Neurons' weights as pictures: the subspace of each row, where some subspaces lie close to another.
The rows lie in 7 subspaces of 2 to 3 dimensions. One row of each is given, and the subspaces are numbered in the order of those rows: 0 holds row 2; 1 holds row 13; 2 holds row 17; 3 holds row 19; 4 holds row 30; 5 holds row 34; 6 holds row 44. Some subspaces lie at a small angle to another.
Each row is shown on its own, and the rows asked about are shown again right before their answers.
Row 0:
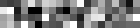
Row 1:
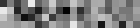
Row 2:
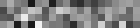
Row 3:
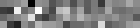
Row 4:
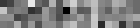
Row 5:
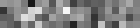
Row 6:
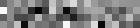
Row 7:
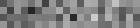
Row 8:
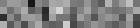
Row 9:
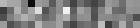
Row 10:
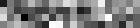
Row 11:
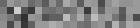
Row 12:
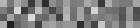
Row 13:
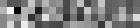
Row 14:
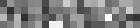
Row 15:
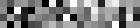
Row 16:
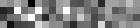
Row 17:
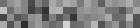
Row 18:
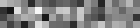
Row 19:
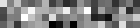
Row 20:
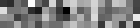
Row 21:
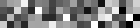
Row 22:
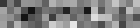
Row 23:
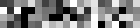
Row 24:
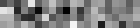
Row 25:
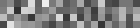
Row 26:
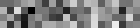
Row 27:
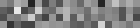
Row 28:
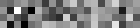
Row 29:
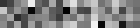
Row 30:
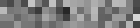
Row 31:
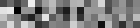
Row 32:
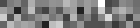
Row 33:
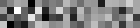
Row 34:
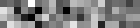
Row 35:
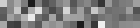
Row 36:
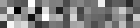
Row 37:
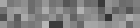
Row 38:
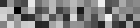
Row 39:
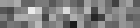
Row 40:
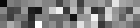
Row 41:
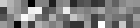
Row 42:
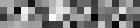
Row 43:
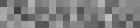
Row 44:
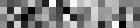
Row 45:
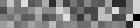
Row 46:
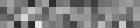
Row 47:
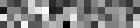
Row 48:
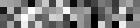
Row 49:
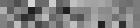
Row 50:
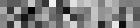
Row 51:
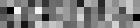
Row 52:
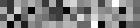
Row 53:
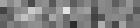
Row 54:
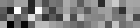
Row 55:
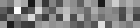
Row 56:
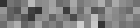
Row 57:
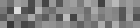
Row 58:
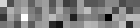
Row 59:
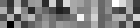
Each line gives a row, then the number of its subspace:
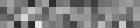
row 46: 0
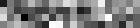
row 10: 3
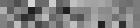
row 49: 6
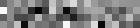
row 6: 2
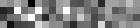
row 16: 5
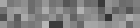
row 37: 3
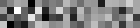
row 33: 2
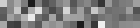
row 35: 0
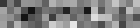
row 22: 3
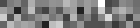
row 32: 3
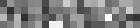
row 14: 3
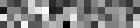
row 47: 2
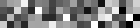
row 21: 4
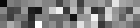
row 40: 0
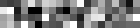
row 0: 3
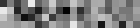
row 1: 1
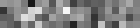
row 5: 5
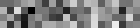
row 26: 5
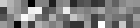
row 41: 0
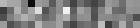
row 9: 4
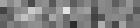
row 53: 1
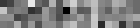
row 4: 4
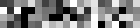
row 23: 2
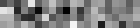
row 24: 1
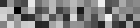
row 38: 1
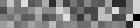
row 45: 4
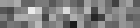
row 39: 3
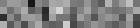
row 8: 2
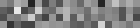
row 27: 6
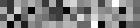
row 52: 4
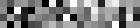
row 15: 6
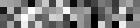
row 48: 5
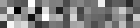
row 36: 2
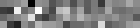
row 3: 2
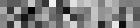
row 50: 6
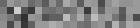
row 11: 1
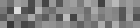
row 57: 6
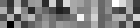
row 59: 4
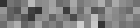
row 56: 0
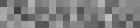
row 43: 1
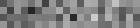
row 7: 0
